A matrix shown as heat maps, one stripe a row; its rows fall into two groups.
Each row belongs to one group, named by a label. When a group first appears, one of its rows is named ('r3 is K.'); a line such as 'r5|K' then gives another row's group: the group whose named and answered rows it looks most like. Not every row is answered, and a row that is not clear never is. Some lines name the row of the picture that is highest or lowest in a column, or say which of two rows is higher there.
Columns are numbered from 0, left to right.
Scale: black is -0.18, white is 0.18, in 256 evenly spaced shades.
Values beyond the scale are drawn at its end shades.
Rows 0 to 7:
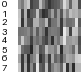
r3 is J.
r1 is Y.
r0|J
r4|J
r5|Y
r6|Y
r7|Y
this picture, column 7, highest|0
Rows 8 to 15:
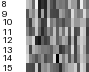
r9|J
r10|J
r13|J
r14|Y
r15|J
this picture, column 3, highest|8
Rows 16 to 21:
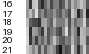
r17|J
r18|Y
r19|Y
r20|Y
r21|J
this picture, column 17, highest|16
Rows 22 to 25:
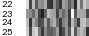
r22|Y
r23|J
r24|Y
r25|J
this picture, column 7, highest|23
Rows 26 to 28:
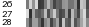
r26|J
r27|Y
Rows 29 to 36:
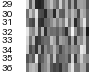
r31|J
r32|J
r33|Y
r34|Y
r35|J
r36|J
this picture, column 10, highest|30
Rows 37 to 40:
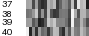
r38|J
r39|J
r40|Y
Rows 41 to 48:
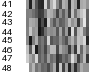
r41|Y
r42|J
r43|J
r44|J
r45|J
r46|Y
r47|J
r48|Y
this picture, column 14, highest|43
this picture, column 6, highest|41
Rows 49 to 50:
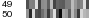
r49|J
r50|Y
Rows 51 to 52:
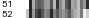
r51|Y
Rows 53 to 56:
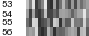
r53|Y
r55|J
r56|J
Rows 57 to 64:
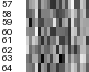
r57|J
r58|J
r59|Y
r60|J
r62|Y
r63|J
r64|J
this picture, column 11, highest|62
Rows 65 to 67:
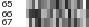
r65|J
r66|Y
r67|Y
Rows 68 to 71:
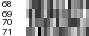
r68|Y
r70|Y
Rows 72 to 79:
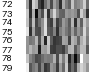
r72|J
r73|Y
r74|Y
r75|Y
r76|J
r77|J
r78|Y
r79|Y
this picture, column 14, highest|77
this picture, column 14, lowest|78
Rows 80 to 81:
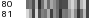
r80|J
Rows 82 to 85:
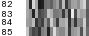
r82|J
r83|J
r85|Y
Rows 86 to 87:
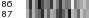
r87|Y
